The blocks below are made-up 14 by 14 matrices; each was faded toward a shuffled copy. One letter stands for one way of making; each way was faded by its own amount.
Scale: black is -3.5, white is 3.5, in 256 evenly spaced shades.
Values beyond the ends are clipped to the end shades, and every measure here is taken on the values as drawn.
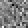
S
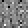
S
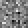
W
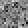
S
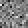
W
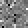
S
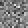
S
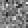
W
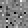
S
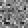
W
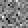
S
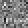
W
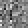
W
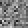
W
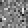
S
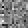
W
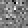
W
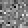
S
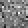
S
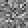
S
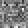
W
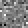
S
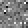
S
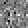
W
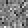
S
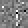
W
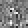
W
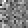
W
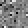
S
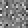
W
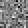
S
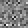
W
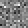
W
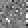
S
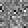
W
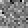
S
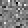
S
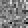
W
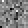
S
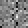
W
